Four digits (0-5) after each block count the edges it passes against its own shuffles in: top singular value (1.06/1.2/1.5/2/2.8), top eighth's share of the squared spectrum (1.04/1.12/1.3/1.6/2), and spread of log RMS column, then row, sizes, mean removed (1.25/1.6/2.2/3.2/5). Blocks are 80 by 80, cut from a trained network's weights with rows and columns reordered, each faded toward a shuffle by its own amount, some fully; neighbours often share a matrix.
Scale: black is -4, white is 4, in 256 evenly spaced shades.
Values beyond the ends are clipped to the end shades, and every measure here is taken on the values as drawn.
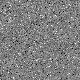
0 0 0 0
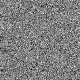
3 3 0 1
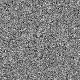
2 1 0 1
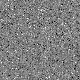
1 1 0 1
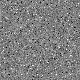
0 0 0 0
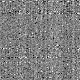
3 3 0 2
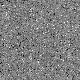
1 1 0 0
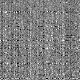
4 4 1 3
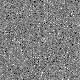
0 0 0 0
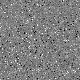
0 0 0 0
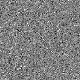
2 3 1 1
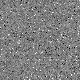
0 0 0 0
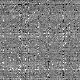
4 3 3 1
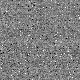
1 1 0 0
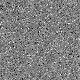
1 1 0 0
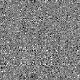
3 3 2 2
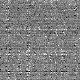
4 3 2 2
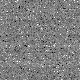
2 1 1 0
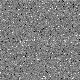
1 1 0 0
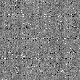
2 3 0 2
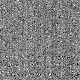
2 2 0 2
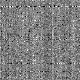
3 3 0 3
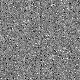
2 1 0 1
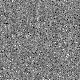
1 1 0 0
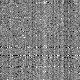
4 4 1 3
